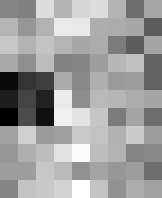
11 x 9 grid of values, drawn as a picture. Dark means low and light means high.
The bottom middle is the ninth with the highest average. In the middle left lies a patch that is lower than the rest. No overall slope runs across the table. No regular stripes run through it. The middle left is the ninth with the lowest average.
